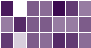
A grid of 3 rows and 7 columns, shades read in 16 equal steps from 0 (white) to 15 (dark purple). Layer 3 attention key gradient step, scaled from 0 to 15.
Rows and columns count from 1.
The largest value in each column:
14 13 10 10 15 12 10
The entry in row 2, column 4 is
10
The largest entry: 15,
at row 1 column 5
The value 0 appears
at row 1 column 2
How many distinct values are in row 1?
7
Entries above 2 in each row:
6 7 7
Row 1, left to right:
14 0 10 9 15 12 8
